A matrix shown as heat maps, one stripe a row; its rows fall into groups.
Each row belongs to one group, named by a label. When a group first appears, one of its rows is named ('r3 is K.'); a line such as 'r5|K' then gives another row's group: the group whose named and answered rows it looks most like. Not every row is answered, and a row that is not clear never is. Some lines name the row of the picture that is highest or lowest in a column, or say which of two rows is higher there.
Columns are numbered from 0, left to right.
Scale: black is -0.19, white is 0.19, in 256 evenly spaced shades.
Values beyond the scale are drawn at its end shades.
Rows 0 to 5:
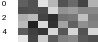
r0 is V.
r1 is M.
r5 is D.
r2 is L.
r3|D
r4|M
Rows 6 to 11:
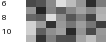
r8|V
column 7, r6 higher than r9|Yes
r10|V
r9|L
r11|D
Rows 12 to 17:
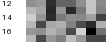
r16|V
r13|L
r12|L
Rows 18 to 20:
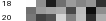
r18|L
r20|M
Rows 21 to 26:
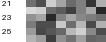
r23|L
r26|L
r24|M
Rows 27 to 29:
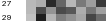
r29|D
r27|L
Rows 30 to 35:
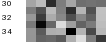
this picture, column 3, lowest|35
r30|L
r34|V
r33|M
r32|V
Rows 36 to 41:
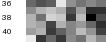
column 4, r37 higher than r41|No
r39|L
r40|L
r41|D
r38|V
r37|V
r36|M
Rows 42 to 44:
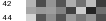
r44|D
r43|V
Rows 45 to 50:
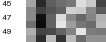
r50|D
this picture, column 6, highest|45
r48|M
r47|M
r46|D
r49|D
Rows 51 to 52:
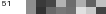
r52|D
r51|M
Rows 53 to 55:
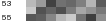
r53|L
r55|M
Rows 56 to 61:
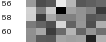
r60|L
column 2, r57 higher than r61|Yes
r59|M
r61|M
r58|D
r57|D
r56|M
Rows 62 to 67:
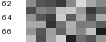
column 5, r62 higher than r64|Yes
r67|V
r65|L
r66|D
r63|M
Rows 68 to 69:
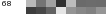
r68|D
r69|M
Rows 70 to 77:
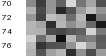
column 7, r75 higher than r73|Yes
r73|L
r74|L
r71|D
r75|D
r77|V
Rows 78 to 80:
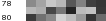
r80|M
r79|L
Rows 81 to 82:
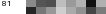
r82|M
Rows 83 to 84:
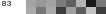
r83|V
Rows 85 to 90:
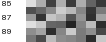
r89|L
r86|M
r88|L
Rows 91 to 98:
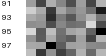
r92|L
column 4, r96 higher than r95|No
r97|L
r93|L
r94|L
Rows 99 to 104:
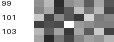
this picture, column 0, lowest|102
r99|L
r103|D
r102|M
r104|D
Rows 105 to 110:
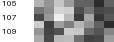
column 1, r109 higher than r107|No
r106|V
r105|V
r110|V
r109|M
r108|D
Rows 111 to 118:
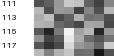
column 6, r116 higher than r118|Yes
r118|V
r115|M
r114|L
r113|L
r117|M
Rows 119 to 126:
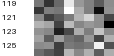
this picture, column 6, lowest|120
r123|L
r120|M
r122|L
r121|D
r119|M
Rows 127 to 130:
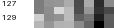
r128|V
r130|V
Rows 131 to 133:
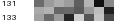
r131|V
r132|L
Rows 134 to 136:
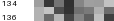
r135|L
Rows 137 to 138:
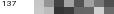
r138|L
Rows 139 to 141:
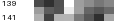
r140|M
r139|M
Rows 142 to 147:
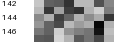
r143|D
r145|M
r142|D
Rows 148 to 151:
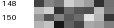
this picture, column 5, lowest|149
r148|M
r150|D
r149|L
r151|L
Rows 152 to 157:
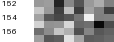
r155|V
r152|L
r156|V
